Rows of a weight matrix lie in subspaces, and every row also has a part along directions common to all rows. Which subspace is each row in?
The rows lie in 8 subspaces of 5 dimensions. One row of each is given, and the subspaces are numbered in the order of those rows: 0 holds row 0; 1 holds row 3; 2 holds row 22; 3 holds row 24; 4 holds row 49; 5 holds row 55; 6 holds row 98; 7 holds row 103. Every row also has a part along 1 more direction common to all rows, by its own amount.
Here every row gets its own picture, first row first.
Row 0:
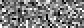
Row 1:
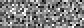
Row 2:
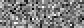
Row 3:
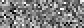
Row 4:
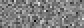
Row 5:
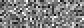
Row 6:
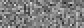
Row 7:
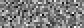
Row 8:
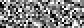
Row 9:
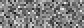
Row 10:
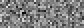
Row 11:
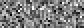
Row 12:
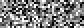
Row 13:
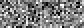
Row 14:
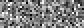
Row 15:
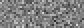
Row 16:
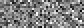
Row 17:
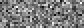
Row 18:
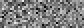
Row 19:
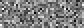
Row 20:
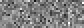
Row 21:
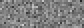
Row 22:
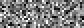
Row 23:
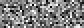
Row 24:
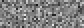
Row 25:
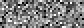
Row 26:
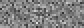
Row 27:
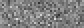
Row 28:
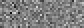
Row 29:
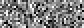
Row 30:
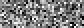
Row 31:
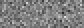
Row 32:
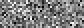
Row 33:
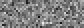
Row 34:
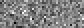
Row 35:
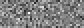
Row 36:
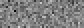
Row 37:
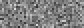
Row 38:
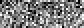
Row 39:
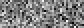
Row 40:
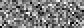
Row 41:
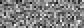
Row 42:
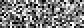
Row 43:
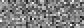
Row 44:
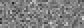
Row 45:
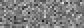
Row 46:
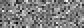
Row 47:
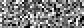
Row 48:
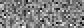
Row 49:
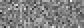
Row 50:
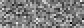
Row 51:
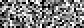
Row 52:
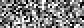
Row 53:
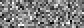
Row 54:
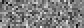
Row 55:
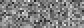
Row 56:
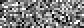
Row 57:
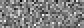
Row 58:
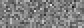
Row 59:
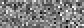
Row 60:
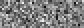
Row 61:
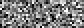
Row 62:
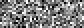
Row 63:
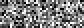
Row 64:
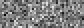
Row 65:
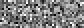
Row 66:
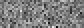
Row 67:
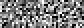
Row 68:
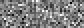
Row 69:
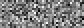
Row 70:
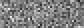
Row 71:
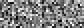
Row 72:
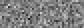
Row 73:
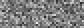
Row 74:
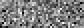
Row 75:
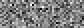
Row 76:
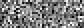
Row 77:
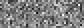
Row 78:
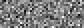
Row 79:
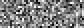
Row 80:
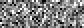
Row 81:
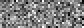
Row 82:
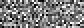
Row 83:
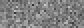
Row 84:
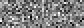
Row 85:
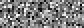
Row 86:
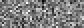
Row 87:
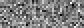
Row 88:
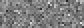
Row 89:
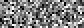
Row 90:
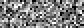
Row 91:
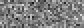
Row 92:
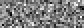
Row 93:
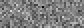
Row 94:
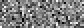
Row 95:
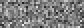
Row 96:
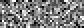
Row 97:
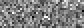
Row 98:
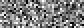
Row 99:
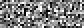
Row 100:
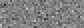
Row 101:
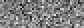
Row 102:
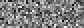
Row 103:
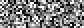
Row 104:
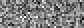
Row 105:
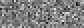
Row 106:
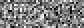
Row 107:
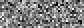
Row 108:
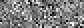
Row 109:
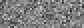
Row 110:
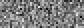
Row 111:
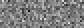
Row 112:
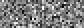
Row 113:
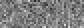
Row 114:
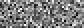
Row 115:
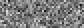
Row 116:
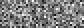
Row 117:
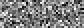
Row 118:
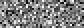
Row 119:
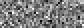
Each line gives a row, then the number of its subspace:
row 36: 0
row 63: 1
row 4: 7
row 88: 1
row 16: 1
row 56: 0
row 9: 1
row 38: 5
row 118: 7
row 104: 2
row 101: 5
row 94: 0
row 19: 2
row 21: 4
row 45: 3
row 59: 6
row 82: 6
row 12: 2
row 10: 5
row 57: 6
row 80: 7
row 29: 7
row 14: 3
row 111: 0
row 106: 4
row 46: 2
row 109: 4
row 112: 5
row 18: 3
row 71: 3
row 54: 6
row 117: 3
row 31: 3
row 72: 5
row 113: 5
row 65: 3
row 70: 2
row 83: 6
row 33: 7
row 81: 1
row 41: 5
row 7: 6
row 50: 0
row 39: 6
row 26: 3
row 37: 4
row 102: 3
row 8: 2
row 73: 0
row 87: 6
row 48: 5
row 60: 0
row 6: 7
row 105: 1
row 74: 0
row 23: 2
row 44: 2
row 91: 4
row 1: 4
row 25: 3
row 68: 6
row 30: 6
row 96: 2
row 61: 0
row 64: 5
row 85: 4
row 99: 4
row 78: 4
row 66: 4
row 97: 7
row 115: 7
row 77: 4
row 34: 5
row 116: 0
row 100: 0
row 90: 6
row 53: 1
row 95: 4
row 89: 3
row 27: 2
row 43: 0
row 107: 1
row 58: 5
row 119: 7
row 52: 2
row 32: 2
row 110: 7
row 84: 6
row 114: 2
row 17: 6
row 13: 5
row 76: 3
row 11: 7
